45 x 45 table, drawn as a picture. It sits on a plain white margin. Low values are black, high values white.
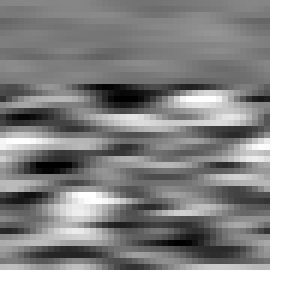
The grain runs across in streaks. On average the colour sits 50% of the way up the scale. The top part is calmer, up to a seam about 30% of the way down.
